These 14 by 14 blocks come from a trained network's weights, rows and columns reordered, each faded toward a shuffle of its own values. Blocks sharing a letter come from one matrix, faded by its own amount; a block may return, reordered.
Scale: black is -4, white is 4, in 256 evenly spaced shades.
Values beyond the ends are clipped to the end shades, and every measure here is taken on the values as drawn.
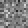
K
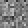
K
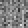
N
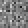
N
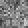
K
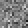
K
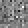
N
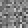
K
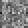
N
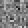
N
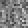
K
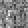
N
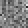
K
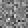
K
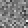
K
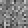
K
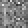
N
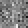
N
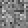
N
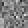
K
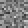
K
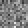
K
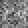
N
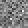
K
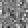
N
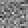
K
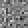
N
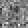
N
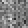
N
